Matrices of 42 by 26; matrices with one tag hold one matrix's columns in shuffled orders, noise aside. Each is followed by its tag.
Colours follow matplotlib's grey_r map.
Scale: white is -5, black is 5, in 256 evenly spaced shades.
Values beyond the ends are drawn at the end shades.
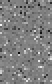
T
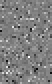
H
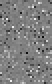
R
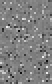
H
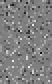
T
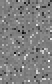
T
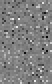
R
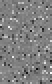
H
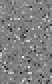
H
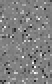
H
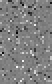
T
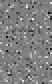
R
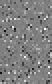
H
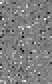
R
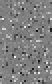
H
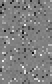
T
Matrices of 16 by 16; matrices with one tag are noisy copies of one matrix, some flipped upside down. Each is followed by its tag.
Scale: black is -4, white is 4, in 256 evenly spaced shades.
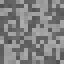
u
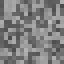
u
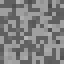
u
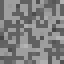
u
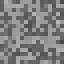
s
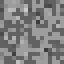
u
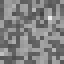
u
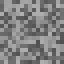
s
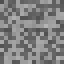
s
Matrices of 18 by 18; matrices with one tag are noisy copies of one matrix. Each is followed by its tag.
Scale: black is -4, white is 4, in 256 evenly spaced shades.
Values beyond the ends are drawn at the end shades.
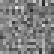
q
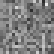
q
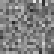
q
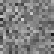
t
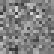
t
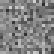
q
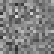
t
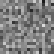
q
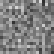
q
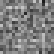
q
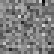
q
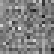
q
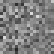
t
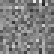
q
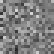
t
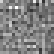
q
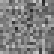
q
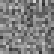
q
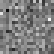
q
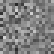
t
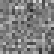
q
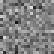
t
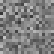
t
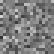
t
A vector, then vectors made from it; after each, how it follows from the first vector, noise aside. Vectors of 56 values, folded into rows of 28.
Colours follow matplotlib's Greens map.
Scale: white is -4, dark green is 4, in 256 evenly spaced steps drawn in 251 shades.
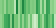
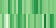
wrapped around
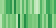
wrapped around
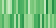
wrapped around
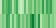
reversed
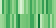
reversed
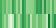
wrapped around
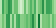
reversed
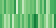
negated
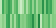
reversed
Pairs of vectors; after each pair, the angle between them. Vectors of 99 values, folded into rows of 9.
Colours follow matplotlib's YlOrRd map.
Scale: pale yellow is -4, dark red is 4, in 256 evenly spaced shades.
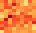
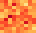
nearly parallel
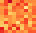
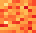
partly opposed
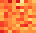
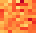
nearly opposite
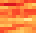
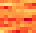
nearly opposite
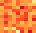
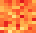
partly aligned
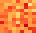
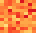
partly opposed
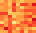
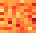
partly aligned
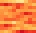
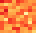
partly opposed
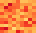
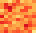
partly aligned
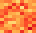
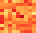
orthogonal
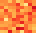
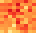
orthogonal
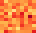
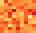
nearly opposite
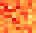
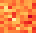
nearly opposite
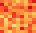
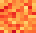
orthogonal
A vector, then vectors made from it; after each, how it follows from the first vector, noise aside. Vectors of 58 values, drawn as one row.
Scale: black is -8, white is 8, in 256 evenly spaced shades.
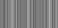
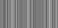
copied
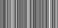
scaled up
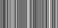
scaled up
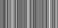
scaled up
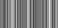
scaled up
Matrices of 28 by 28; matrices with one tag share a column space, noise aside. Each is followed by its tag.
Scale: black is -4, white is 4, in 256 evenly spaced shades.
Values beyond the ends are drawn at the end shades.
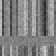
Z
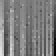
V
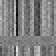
Z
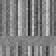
Z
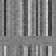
Z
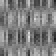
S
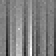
V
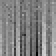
V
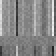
Z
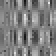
S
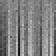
V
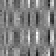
S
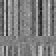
Z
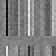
Z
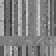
Z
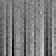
V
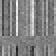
Z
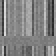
Z
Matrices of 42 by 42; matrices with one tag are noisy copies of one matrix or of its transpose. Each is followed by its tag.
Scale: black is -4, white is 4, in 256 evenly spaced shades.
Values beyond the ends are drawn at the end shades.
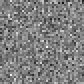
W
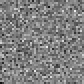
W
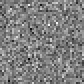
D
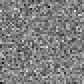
W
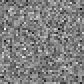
D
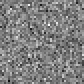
D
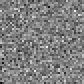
W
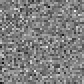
W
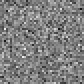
D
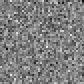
W
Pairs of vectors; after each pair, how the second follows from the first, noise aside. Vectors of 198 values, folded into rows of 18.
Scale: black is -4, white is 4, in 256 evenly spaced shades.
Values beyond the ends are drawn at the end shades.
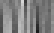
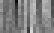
reversed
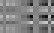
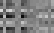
reversed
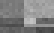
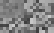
sign-scrambled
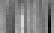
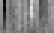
reversed
